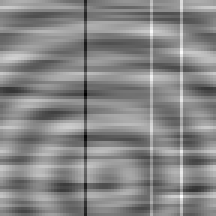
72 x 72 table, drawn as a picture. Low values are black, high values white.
Rings: centred on the bottom middle. Stripes: horizontal, repeating 9 times. Grain: streaks across. Odd lines: columns 29, 51 and 61.
